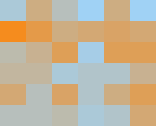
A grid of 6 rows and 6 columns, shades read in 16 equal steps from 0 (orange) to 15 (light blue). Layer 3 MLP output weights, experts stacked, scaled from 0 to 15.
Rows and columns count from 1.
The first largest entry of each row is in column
4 3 4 3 4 4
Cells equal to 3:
1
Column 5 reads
7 5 4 12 7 12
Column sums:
49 49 50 72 47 43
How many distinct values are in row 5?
6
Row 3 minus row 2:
10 5 -3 8 -1 -2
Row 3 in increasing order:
4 4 4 8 10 14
